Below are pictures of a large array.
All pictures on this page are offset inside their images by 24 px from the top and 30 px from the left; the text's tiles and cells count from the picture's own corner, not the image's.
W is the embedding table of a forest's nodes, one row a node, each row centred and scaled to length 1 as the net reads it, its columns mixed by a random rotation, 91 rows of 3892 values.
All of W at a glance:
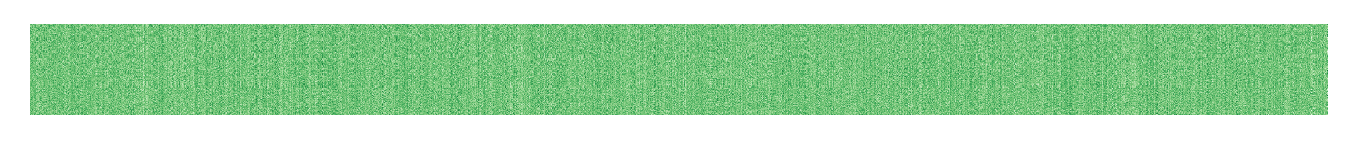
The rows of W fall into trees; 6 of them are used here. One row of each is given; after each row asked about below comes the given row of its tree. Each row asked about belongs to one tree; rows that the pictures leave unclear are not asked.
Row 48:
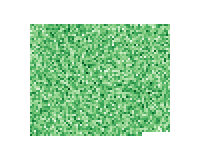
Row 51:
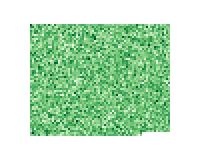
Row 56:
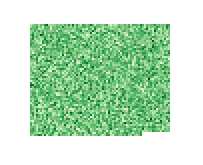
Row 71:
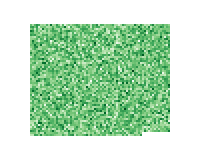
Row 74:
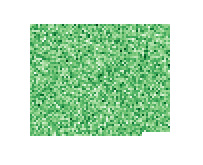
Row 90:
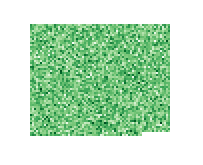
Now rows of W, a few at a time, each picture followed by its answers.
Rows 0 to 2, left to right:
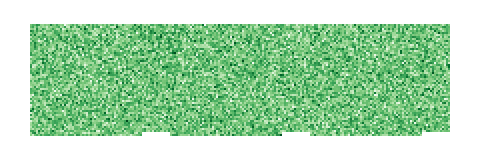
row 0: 71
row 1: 74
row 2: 74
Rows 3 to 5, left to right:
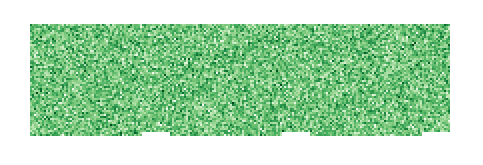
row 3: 90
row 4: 90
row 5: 71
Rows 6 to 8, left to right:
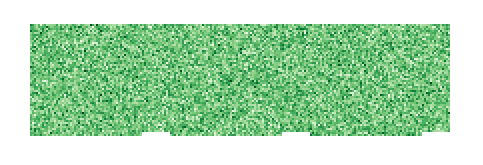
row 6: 90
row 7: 51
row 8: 48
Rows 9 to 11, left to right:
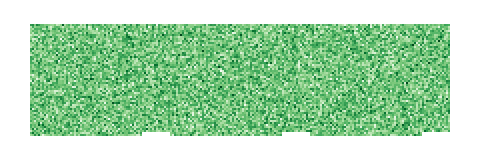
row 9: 51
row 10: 56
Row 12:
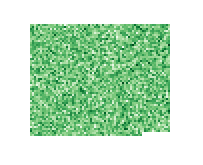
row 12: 71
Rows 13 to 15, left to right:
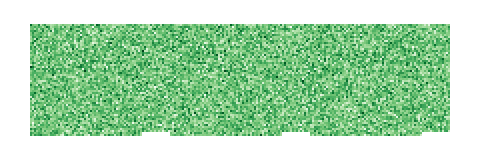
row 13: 90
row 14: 90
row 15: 90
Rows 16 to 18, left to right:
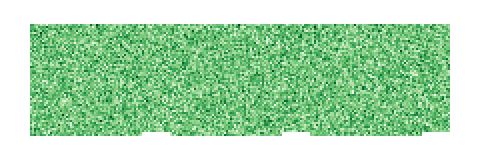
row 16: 90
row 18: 74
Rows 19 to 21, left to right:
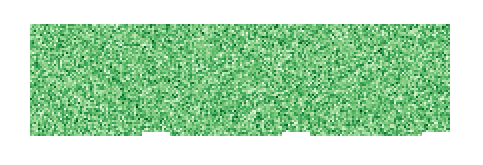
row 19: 56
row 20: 51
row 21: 51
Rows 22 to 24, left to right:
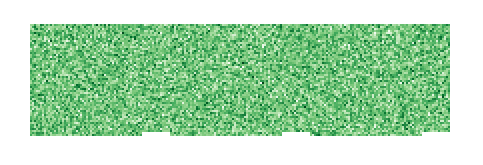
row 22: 74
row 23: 71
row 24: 71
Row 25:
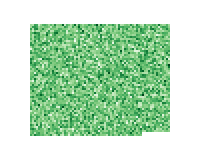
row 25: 74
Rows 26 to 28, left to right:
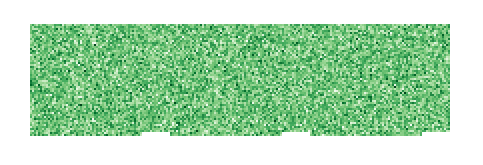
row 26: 90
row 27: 90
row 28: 51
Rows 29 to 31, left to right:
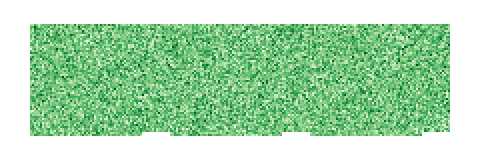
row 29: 74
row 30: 71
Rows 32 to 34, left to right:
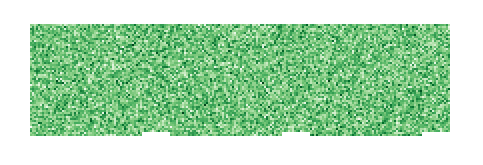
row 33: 71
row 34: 48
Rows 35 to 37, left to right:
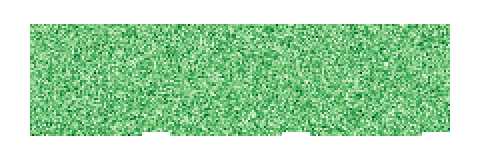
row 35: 48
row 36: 51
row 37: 51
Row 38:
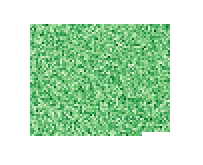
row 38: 56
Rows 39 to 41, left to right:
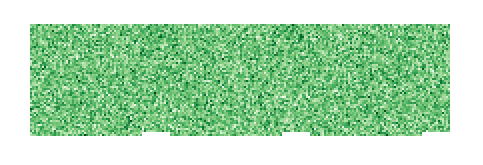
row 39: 71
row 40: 71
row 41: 51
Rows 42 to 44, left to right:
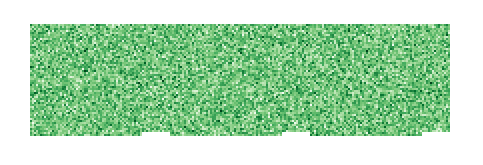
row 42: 90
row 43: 51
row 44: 48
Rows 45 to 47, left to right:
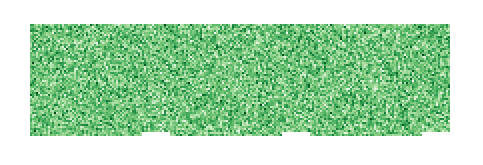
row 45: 90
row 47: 71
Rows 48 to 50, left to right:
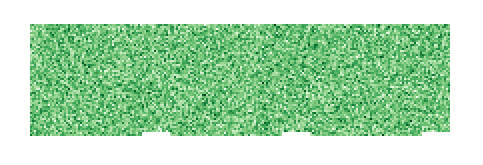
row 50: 71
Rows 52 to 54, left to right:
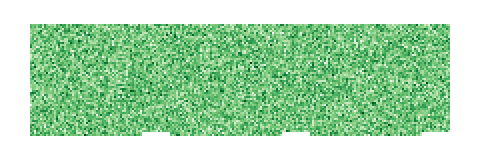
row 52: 48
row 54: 90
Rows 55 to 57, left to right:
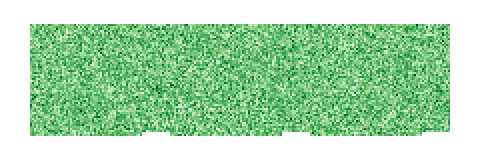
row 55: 51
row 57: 51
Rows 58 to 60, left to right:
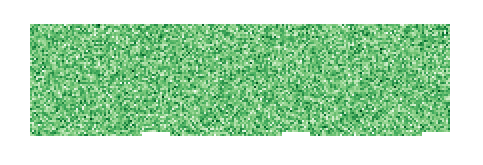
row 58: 71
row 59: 51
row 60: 51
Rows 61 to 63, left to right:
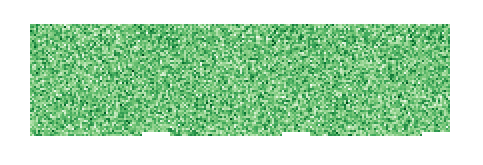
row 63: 71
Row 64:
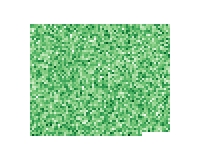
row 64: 48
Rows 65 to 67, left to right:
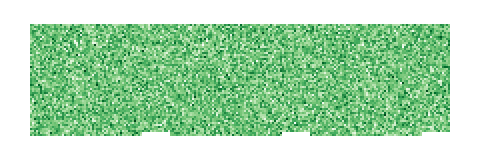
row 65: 90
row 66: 74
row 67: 71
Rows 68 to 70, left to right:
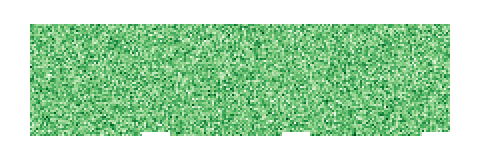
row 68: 90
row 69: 74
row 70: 48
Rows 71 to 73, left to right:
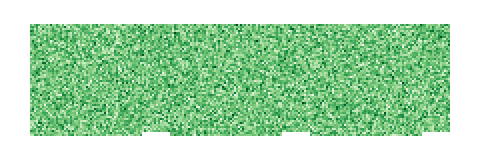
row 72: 74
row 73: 71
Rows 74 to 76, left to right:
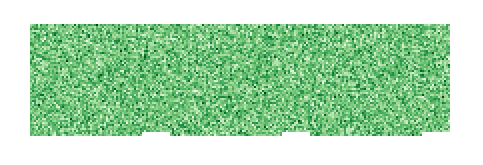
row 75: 51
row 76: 74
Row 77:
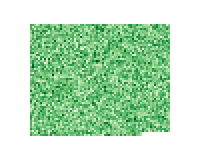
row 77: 90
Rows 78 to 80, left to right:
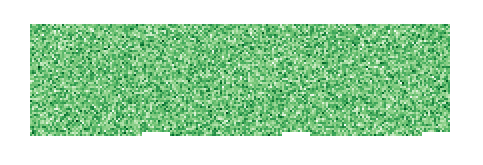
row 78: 51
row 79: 48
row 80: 71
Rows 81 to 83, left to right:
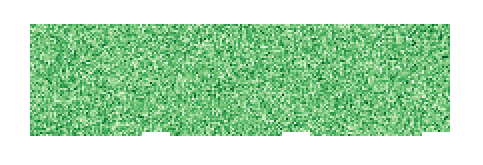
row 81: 48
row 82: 74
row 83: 71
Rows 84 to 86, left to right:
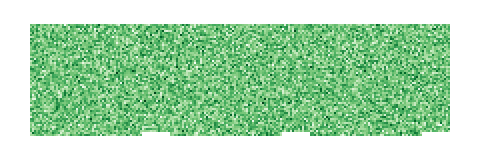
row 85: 56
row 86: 90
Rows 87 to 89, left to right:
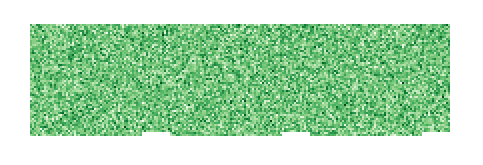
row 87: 51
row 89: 71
